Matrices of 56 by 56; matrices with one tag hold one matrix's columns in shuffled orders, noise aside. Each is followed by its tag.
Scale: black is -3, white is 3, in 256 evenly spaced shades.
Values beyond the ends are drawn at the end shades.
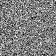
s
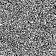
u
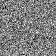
u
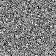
u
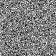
s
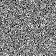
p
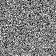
p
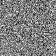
p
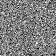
s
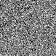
p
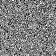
p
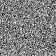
u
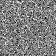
s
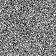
p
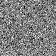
u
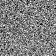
p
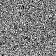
u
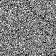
s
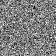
u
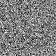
u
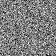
s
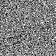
u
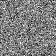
s
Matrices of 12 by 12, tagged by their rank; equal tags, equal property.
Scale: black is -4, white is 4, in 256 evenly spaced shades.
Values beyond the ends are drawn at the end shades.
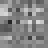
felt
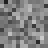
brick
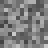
brick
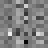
felt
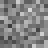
brick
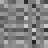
felt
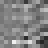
felt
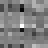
felt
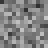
brick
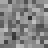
brick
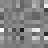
felt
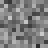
brick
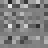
felt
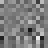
felt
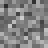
brick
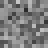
brick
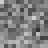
brick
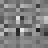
felt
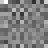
felt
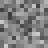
brick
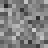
brick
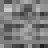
felt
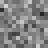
brick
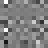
felt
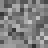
brick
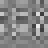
felt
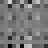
felt
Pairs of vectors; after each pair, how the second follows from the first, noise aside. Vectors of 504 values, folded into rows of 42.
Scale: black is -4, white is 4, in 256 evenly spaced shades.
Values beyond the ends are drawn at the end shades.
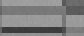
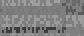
partly zeroed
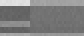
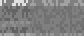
partly zeroed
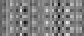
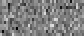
shuffled
